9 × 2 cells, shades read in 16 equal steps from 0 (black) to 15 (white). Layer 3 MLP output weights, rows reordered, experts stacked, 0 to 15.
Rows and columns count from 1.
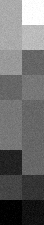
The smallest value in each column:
0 1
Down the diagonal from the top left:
10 11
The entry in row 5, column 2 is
6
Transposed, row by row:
10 10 9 6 7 7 2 4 0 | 15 11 6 7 6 6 6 3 1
